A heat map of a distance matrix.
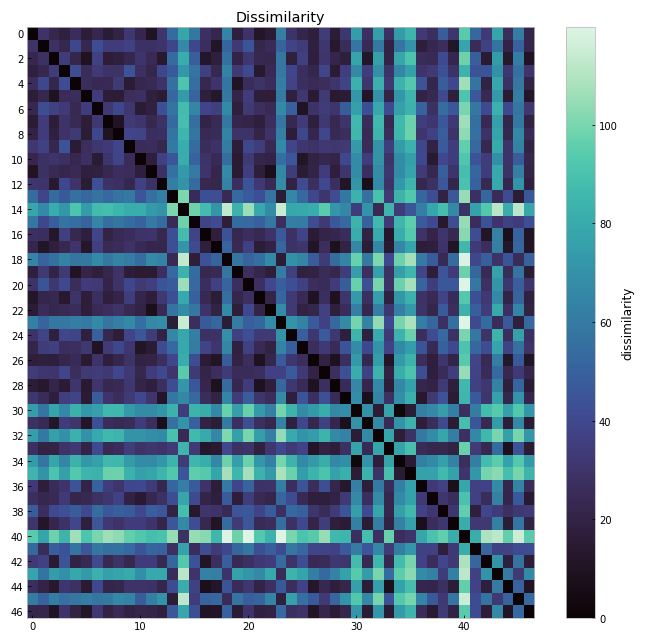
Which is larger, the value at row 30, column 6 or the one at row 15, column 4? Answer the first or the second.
the first
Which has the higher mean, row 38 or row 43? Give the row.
43
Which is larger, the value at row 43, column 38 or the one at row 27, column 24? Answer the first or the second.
the second
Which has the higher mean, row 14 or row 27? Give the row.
14
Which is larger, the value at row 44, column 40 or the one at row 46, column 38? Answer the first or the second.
the first
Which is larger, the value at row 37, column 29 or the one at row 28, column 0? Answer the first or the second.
the first
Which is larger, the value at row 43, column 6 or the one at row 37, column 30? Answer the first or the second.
the first
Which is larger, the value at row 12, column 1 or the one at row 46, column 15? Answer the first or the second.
the second
